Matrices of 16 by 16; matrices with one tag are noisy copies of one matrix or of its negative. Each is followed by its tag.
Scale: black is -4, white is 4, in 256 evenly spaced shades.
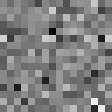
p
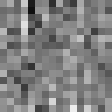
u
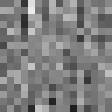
u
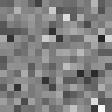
p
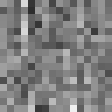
u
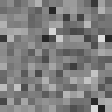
p
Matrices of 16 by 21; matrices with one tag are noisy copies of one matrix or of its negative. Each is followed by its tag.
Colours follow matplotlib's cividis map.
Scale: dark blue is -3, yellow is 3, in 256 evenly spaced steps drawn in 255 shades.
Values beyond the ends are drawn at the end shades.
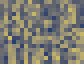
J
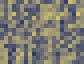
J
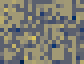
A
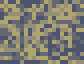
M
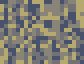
J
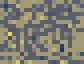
M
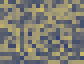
M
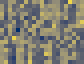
J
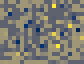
M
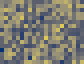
A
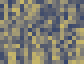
J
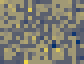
A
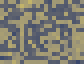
M
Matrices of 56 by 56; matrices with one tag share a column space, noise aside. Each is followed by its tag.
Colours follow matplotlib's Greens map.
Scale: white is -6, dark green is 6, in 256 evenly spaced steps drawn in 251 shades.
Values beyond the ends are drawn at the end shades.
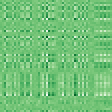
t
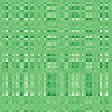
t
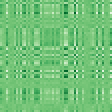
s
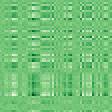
t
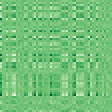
t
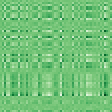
t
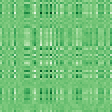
s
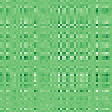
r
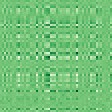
r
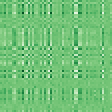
s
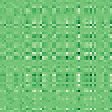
r
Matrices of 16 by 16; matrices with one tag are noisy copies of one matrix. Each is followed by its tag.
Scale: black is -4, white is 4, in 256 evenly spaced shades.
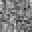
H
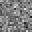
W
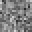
H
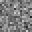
W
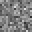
W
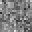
H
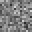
W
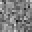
H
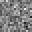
W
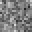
H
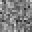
H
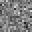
W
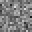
W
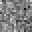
H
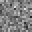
W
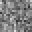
H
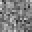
H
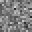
W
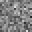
W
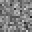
W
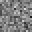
W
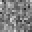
H
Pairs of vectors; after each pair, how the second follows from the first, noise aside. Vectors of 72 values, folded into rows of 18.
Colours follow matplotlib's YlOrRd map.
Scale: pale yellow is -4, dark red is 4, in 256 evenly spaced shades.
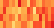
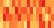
shuffled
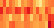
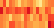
copied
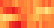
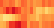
copied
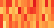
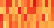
copied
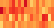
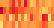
copied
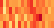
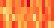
shuffled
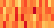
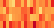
shuffled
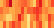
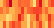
copied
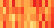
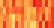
copied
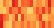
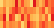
shuffled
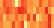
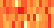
copied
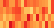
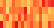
shuffled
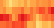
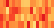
shuffled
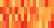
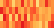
copied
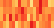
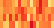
copied
